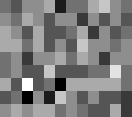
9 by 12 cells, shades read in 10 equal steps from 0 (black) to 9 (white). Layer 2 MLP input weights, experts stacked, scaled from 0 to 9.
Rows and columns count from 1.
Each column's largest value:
6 6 9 6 7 7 6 7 6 7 8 5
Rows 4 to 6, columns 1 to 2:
6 6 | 4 5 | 4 5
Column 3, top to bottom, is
5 6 3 4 2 3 9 0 5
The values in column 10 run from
2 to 7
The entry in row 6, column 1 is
4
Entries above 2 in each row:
11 11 11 12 10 12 11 9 11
